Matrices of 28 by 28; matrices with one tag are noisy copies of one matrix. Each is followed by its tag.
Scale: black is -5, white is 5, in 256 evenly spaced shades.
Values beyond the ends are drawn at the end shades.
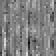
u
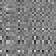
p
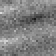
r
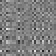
p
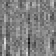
u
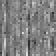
u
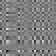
p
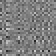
p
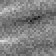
r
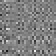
p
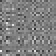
p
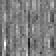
u
